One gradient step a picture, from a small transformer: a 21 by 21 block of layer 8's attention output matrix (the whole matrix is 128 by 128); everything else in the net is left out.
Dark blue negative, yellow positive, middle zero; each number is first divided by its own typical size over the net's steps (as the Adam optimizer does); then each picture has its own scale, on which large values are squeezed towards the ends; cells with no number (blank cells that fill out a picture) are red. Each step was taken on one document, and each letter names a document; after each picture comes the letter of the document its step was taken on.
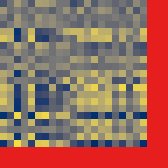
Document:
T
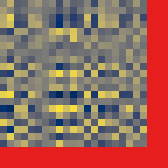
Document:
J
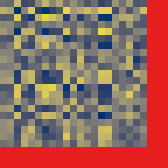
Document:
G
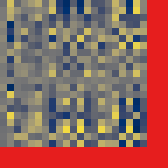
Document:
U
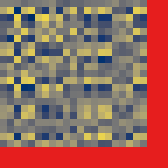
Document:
G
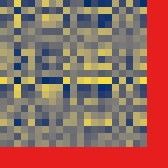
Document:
G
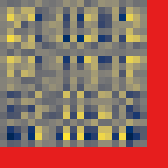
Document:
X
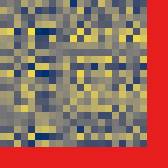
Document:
T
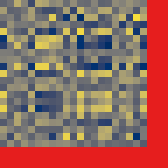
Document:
T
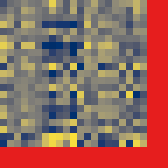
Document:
J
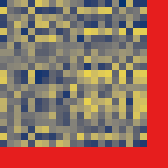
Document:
T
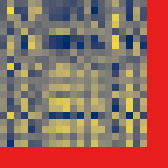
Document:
U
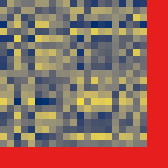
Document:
T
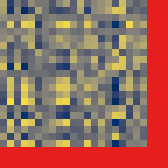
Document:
U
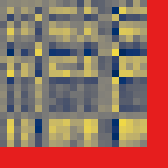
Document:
U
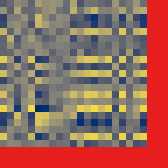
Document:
T
